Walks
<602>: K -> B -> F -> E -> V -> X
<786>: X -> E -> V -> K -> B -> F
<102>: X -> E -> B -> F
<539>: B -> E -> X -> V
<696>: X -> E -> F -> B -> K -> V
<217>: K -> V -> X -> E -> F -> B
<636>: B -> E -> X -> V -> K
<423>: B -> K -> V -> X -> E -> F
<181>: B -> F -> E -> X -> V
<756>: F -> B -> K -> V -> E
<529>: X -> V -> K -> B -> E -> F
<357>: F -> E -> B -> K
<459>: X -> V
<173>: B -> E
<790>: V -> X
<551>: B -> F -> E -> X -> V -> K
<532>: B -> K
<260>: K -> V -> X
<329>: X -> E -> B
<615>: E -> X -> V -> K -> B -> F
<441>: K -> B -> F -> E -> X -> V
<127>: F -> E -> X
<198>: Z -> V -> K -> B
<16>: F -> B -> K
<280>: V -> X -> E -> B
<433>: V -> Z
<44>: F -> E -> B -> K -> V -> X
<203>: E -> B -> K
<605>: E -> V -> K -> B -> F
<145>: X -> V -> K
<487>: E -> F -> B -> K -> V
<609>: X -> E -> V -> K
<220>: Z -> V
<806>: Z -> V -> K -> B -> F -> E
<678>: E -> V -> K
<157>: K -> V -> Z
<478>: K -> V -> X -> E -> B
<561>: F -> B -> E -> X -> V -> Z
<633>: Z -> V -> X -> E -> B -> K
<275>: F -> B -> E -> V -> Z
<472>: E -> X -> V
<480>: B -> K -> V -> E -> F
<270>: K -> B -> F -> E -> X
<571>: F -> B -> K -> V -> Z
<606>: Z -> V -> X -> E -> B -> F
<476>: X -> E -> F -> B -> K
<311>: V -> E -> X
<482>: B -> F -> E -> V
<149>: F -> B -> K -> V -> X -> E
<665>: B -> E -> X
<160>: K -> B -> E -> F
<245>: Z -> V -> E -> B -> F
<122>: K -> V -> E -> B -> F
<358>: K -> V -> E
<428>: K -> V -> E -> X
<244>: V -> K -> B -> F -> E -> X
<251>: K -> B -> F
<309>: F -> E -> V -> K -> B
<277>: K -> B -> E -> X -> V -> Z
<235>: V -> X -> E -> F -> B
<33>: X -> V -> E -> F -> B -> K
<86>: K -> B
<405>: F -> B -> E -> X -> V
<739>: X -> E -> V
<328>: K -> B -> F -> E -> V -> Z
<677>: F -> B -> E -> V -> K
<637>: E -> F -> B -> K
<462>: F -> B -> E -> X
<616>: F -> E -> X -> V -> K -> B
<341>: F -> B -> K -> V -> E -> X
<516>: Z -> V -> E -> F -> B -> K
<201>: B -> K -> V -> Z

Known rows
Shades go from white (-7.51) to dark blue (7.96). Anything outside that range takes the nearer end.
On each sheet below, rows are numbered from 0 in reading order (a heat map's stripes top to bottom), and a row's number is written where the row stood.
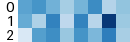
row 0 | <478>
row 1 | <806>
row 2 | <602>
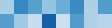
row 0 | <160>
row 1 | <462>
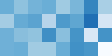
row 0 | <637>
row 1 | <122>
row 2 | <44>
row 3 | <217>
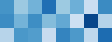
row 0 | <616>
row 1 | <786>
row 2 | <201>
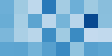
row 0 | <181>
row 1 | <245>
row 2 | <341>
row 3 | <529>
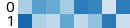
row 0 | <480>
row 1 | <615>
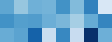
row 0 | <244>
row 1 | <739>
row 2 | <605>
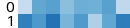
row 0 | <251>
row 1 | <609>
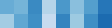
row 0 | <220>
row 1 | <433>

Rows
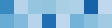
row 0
<606>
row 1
<405>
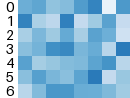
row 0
<423>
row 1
<102>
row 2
<441>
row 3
<357>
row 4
<487>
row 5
<260>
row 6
<16>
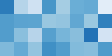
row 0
<696>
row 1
<203>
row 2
<235>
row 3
<459>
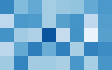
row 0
<633>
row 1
<86>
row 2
<127>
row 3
<482>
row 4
<277>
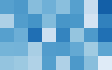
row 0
<173>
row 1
<532>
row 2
<198>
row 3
<790>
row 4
<270>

